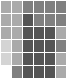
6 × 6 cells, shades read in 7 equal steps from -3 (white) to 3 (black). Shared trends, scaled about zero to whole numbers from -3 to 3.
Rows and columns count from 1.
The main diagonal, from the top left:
-1 -1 1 1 1 -1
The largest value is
1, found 13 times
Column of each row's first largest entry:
3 3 3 3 3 3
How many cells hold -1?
11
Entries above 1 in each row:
0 0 0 0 0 0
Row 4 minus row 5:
0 0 0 0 0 1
